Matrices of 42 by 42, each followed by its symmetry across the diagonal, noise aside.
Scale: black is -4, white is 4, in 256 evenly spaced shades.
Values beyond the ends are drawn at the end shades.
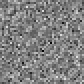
symmetric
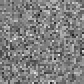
antisymmetric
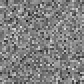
antisymmetric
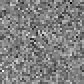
antisymmetric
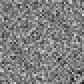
symmetric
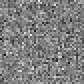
antisymmetric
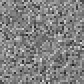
symmetric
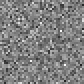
symmetric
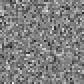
antisymmetric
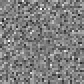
symmetric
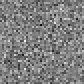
antisymmetric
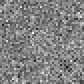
symmetric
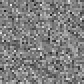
antisymmetric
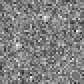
symmetric
